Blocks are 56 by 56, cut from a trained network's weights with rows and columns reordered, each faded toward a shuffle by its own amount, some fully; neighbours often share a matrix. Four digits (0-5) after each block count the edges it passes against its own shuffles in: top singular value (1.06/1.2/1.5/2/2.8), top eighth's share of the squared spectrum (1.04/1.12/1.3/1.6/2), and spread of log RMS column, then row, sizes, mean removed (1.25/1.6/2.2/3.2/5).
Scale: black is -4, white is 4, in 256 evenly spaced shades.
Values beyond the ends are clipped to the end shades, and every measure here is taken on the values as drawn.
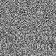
3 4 1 0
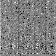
3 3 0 2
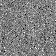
1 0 0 0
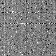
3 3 0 2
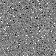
0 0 0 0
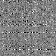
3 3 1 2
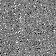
0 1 0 0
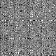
2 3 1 3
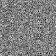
3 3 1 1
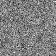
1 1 0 0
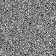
0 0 0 0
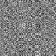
4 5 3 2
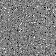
1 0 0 0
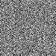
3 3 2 0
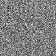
3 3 1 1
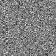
3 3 1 0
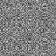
4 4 2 1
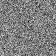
0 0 0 0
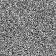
2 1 0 0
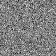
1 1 0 0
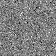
1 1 0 0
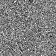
1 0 0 0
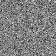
1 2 0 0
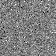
1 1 0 0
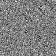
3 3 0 0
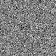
2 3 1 0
